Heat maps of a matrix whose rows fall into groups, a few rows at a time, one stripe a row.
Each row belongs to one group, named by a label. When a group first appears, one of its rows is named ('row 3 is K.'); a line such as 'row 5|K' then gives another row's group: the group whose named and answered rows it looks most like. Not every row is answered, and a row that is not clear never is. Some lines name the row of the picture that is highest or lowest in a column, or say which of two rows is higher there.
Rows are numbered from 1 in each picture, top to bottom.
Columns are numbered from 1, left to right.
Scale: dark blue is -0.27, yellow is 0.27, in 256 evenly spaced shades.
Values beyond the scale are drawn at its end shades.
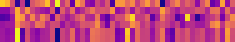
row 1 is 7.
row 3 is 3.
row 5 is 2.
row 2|2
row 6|2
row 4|3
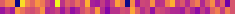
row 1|7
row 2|3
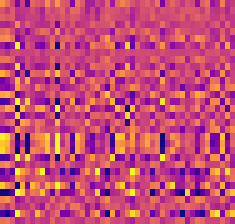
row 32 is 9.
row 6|9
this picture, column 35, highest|27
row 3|9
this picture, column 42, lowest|25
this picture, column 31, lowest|28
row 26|3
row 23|2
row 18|7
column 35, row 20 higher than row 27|No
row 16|7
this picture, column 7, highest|27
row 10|2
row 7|2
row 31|3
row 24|9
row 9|9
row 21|7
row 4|2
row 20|7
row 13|3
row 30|9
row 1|7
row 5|7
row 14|9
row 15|2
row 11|7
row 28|3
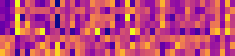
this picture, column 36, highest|7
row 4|2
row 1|2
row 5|3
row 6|9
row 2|3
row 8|7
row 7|7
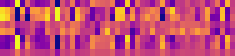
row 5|9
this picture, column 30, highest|3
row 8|2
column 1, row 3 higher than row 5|Yes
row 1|2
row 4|9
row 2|7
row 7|2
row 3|7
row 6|2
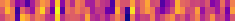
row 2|7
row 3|7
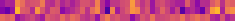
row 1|3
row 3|9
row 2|3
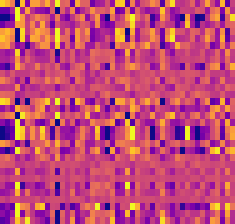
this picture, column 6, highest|32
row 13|2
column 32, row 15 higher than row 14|Yes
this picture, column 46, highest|30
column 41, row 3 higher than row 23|No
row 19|3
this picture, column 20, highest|30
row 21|7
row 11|9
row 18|2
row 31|2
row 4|3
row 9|2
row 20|3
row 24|9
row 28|2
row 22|3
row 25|2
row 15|7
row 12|7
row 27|2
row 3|3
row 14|9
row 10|3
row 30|3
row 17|7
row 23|7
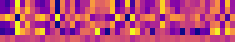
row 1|2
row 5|3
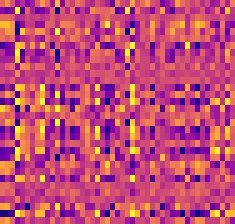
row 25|9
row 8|2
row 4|9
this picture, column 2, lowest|31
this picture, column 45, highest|16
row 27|9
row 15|3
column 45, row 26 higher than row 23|Yes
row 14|7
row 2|2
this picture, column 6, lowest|30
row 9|2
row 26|3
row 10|7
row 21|7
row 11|2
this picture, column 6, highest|23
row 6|9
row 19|3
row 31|3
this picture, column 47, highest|31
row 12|9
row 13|3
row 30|7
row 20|3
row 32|9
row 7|3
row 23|2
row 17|9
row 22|3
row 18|7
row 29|2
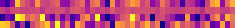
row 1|3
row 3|3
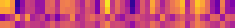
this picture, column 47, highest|3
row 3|2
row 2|9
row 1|9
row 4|9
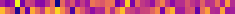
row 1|2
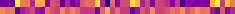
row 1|3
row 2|9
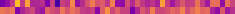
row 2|9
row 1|2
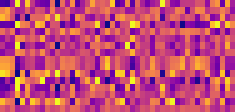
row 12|3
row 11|7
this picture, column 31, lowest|12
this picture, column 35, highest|15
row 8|3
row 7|2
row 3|7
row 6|3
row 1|2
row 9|9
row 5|9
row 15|7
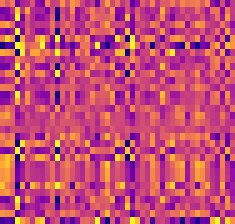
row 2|2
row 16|7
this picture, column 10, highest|27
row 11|7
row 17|9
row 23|7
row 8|7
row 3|2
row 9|3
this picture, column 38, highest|7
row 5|2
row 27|7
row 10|2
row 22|2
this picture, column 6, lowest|27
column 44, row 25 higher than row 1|Yes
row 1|9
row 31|9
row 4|9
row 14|2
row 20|9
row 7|3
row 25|9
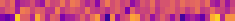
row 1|9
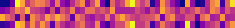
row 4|3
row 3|7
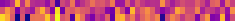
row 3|7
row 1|2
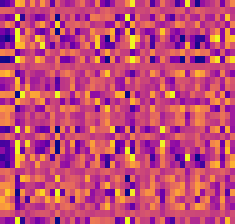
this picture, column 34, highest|14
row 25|9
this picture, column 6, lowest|29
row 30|9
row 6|3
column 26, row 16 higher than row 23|No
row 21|2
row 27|9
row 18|9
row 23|3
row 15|3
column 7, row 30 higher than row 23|No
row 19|2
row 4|7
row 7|3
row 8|9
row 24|3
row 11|9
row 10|7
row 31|7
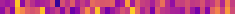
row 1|2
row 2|3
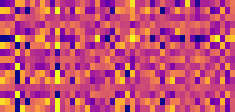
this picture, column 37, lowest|6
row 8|2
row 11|7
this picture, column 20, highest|6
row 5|7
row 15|7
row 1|3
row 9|9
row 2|7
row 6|3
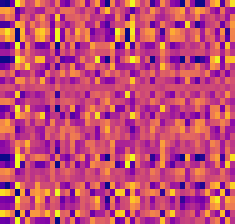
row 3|7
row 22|2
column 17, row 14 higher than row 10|Yes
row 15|9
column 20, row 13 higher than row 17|No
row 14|2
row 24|2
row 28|7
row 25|9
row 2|9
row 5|7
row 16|2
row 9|3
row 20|9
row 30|3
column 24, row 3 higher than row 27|Yes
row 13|7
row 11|9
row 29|3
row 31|7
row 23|3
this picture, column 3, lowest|9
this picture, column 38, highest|4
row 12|3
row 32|2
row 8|2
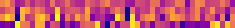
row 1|9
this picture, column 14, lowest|4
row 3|7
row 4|3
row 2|7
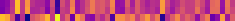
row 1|2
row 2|2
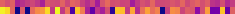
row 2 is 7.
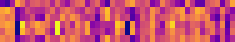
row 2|9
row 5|7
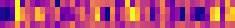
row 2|3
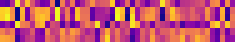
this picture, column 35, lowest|4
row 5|9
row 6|9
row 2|7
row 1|2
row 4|3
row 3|7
